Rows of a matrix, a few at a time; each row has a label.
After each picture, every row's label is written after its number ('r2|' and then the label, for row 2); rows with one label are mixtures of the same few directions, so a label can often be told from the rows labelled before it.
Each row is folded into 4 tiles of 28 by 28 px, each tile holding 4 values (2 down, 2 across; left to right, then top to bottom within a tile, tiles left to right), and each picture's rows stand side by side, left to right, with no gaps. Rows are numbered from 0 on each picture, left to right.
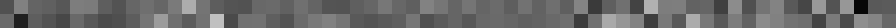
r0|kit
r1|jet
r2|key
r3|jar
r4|kit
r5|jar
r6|kit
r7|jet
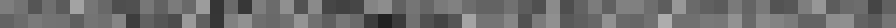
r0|jet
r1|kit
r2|kit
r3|jar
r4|kit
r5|jet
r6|jar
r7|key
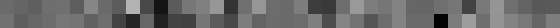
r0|jar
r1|kit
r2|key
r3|key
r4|kit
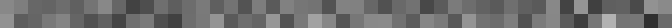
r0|key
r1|key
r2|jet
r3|jar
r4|kit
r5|jar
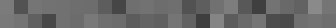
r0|jar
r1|jet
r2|key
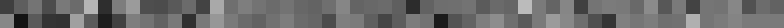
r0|kit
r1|kit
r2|key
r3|jet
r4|jet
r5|jar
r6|kit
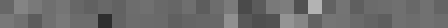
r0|key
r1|jar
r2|jar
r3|jar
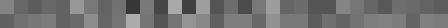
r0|jet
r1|kit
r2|kit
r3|jar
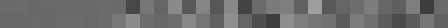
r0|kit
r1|kit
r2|jar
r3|jar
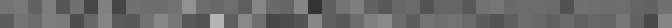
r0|kit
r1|jet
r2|jar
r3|jar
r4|jar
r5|jet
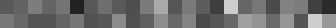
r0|jet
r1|kit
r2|jar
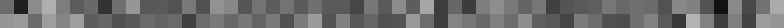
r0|kit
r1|kit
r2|jet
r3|kit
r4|kit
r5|key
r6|kit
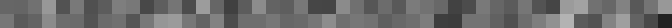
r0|kit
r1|jar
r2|key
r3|jet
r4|key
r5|key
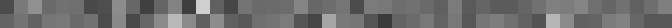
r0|key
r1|jar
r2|jet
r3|jar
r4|key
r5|key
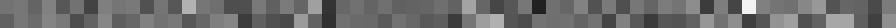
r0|kit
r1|jet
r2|kit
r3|jet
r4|jar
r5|jet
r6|jet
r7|key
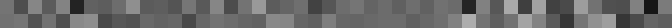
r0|jet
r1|kit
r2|key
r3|kit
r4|kit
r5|jar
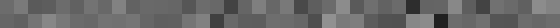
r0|jar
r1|jet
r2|jet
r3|jet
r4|key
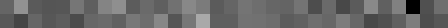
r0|kit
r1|jet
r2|jar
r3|jet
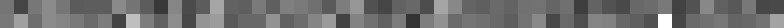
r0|kit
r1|kit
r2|jet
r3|kit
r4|jet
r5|key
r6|key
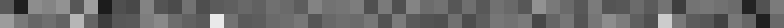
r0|kit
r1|key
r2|jar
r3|jet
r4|jar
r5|key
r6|jet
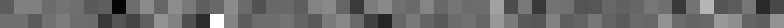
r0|key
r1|jet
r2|key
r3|jar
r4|kit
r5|key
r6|key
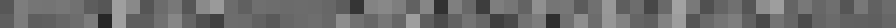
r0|key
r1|key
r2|jar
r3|kit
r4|key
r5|kit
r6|key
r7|kit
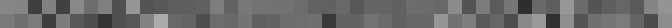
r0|jet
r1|jar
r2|key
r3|key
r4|jet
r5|key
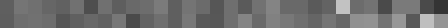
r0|jar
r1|kit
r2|kit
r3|jar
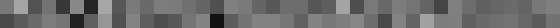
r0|kit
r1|key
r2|jar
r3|jar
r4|key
